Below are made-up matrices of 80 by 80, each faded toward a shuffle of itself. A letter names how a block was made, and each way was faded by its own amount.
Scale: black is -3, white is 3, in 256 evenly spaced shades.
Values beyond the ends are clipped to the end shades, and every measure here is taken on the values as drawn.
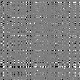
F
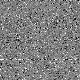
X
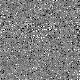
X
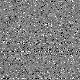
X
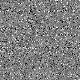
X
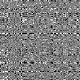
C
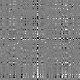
F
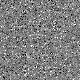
X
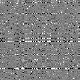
C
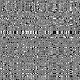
C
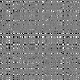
F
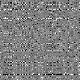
C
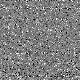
X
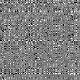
C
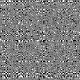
C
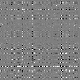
F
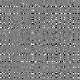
F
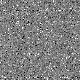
X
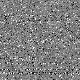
X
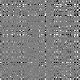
F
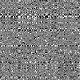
C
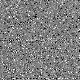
X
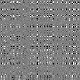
F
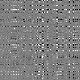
F
